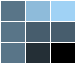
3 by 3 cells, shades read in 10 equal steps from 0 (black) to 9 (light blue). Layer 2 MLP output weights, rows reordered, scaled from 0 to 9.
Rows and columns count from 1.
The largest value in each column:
5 8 9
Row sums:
22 13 7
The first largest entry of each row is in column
3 1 1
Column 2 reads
8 4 2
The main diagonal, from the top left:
5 4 0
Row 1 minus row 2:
0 4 5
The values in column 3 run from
0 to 9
